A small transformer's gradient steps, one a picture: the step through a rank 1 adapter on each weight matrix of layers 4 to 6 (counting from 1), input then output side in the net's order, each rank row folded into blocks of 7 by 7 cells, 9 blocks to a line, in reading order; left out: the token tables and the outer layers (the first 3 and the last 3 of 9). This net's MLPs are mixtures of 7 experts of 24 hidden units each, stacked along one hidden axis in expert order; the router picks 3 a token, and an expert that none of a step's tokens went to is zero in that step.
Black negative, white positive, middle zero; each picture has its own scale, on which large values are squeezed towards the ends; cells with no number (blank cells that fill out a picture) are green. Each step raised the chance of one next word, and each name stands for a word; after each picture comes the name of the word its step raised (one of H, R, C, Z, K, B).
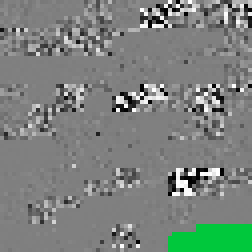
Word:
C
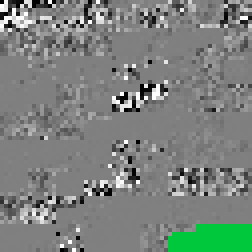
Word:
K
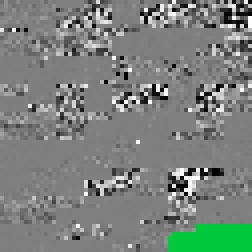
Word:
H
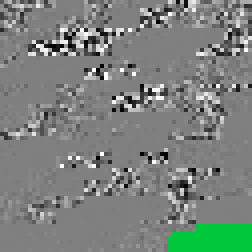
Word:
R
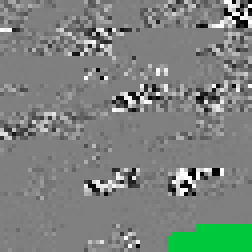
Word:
H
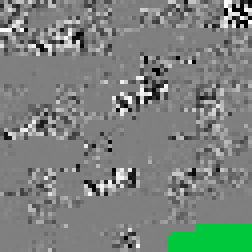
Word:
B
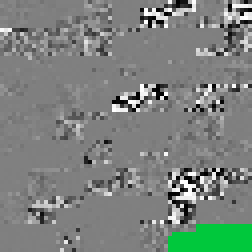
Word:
C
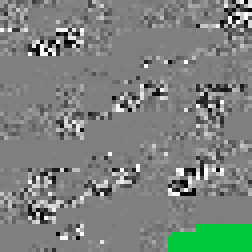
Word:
H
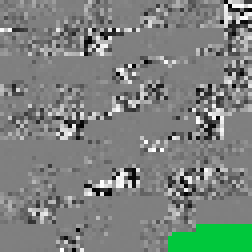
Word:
B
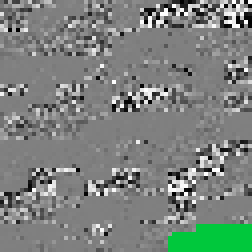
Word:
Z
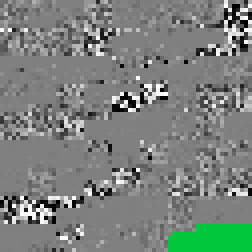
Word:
K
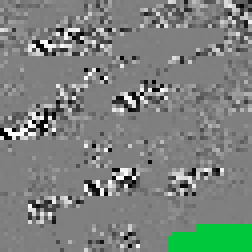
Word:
B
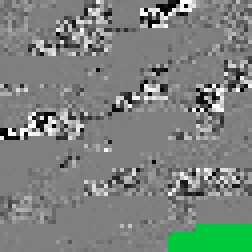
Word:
Z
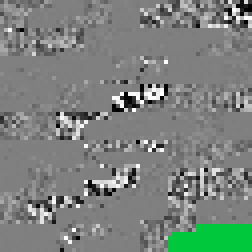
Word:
K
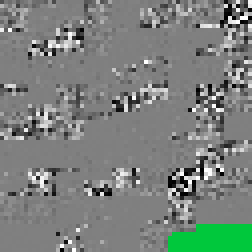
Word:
H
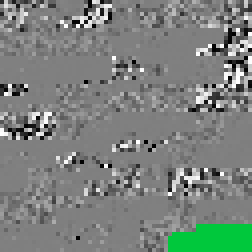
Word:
R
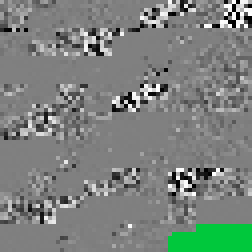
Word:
Z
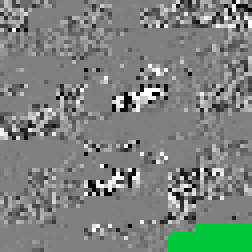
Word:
K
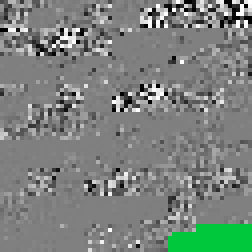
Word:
Z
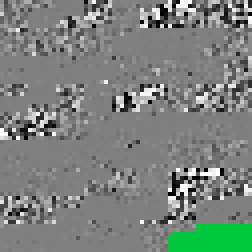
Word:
C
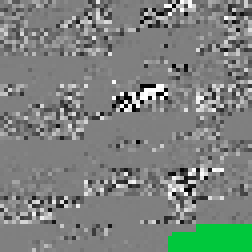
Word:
C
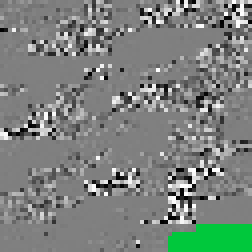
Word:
Z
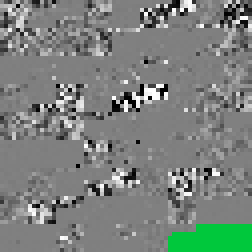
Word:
K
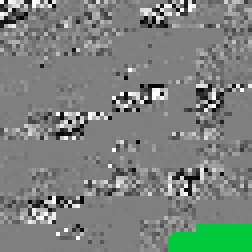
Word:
C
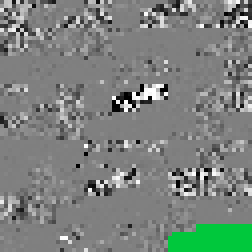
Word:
K
